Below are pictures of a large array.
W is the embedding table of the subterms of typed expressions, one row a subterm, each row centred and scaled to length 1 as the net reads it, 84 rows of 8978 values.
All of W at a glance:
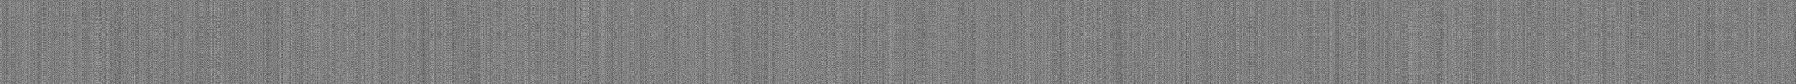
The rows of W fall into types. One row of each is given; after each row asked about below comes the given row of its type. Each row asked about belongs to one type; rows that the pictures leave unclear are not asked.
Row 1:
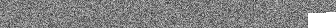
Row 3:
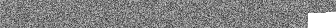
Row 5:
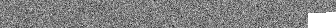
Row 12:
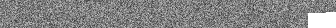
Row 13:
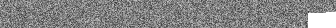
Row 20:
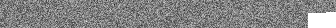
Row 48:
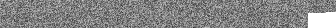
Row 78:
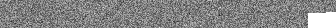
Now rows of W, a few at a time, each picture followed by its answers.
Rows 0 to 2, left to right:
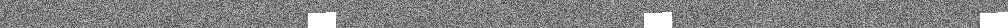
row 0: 20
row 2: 13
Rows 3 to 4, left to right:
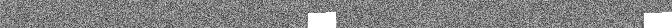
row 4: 13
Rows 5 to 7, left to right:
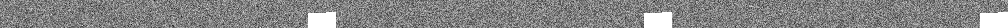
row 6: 13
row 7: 3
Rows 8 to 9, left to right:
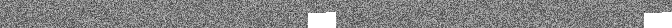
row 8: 48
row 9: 48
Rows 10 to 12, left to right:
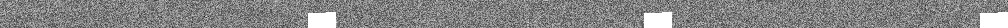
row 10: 48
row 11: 13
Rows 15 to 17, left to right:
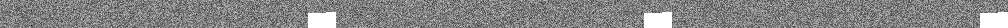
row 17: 78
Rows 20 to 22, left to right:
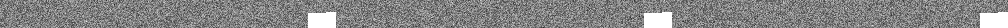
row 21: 78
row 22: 12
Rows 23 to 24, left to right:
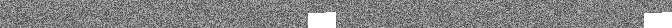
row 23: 48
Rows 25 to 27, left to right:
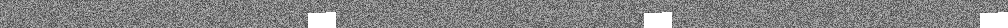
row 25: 13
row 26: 20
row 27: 78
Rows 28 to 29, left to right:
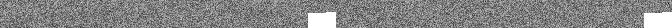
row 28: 48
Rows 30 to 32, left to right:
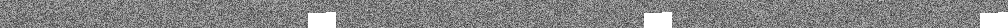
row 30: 48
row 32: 78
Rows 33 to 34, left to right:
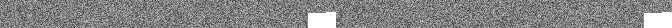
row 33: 13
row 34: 20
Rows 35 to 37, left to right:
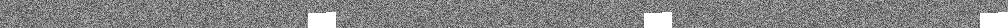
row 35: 5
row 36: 1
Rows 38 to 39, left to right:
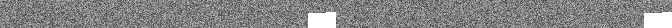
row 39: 5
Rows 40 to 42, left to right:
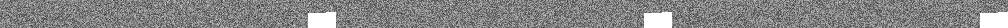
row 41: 78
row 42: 48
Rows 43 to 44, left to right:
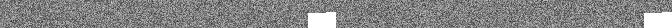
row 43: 12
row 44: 78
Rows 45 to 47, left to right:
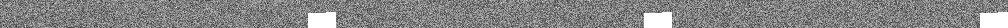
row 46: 12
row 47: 13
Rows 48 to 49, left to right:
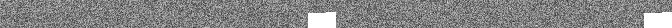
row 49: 12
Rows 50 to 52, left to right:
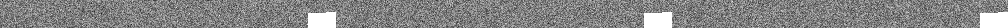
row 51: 5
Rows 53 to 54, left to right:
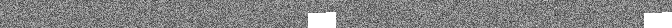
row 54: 78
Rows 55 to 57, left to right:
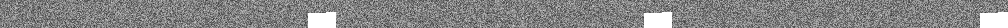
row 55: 12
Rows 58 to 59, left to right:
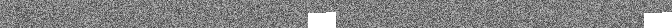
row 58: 5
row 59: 20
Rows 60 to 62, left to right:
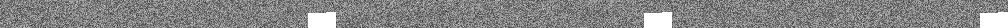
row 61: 48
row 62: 78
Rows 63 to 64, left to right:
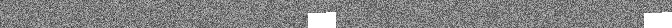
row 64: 78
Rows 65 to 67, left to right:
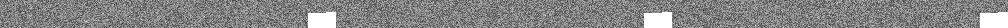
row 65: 13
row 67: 12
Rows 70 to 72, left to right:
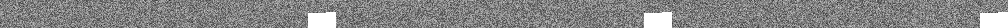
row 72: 1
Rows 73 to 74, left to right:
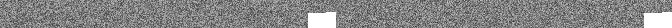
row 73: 48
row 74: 12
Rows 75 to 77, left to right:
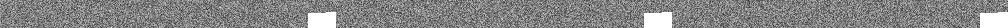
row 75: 3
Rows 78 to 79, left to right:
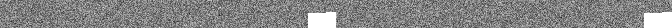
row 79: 3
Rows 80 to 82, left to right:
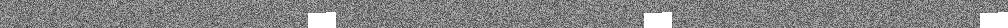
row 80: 5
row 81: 12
